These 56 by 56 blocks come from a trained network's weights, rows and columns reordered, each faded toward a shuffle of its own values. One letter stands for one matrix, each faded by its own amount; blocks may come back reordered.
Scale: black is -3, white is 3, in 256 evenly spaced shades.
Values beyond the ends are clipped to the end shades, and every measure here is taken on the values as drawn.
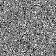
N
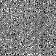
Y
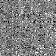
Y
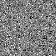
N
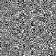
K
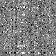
Y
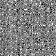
Y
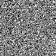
N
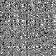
Y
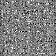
Y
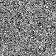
N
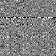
K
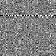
K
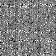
Y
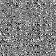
Y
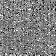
Y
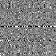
K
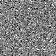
N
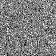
N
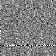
K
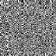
K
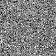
N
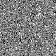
N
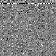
K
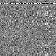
K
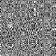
K
